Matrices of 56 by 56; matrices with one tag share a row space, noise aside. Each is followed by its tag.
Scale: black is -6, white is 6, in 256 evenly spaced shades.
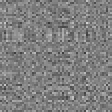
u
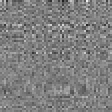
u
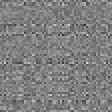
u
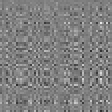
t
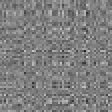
u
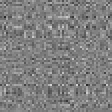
u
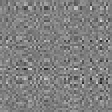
t
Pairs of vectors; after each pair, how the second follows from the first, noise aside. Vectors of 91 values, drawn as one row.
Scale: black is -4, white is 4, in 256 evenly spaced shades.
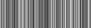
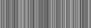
shrunk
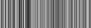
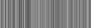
shrunk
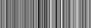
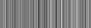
shrunk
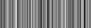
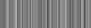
shrunk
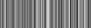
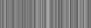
shrunk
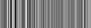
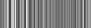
sign-scrambled
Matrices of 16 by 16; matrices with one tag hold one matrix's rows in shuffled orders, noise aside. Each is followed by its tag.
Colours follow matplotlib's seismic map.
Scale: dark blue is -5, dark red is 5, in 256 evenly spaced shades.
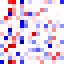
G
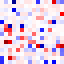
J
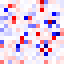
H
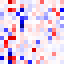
G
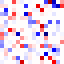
H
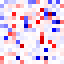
H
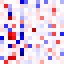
G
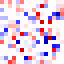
H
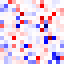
H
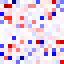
J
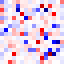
H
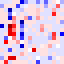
G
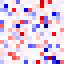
H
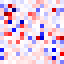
J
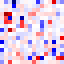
J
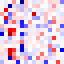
G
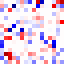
J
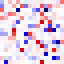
H
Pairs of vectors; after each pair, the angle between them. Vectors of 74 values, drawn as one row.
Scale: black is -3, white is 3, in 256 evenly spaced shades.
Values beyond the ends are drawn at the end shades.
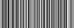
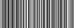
nearly parallel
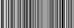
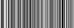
nearly parallel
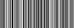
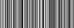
nearly opposite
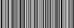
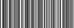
nearly opposite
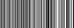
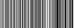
nearly opposite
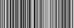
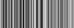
orthogonal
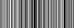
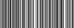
nearly opposite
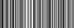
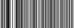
orthogonal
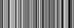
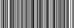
partly opposed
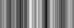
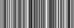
partly opposed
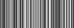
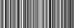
partly opposed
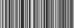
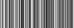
nearly parallel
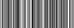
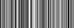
partly opposed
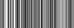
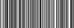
partly opposed
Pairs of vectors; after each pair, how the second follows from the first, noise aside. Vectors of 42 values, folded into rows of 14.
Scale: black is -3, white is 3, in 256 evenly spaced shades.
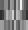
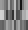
negated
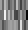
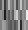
negated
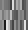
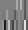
partly zeroed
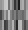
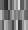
negated
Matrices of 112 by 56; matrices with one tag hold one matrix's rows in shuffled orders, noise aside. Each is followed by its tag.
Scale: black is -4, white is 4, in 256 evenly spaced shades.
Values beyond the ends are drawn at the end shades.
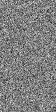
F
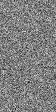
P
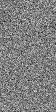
P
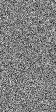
F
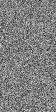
F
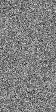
P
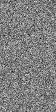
P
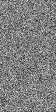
F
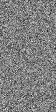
F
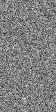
P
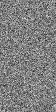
P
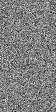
F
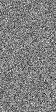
F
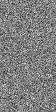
P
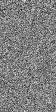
P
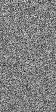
P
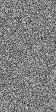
P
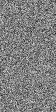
F
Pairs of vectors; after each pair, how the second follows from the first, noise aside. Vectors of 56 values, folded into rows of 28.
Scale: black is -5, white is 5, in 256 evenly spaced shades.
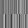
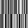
scaled up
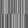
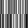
scaled up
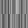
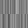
shrunk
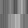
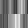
scaled up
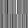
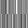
sign-scrambled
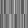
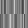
copied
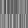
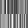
scaled up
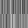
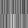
copied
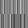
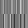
copied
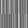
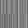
shrunk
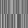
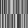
scaled up
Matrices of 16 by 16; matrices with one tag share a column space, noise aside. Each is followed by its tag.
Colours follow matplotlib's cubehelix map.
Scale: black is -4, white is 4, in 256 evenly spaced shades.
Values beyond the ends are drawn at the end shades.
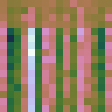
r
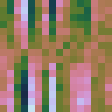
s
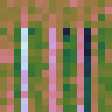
r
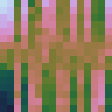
s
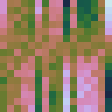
s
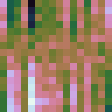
s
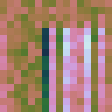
r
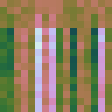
r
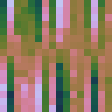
s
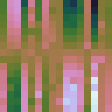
s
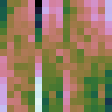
s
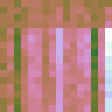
r
